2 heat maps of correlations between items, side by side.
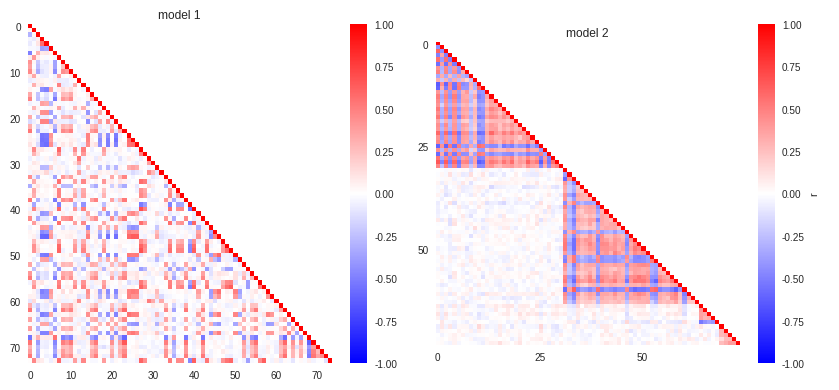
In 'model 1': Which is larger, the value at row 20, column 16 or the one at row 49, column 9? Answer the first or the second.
the first
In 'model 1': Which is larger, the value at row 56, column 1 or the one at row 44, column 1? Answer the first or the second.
the first
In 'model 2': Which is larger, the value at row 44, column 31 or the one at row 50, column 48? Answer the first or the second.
the second
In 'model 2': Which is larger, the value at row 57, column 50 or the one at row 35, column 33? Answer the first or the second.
the first
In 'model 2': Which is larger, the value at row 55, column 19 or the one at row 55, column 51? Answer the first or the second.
the second
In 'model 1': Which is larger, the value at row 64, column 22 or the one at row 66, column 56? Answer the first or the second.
the first
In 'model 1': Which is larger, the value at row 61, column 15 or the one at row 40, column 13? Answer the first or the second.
the second
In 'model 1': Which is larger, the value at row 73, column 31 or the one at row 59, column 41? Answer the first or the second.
the second
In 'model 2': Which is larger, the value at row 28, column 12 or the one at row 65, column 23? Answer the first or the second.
the first
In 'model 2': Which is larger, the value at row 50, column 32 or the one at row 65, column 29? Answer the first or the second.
the second
